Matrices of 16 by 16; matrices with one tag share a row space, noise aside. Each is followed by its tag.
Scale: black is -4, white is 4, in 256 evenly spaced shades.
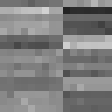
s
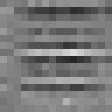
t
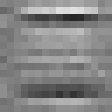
t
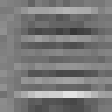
t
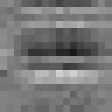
t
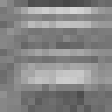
t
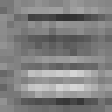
t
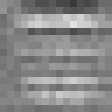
t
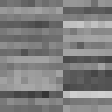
s
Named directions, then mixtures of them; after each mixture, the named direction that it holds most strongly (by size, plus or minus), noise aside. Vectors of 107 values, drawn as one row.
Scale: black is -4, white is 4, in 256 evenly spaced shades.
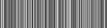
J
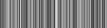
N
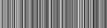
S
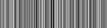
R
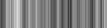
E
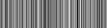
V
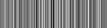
R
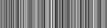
R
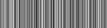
R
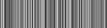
J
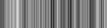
E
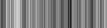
E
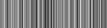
V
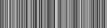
N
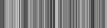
N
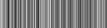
N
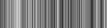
E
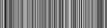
J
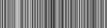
J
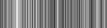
E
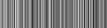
S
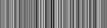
R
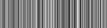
V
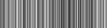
V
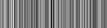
R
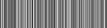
J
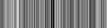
R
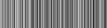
S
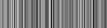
S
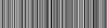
S
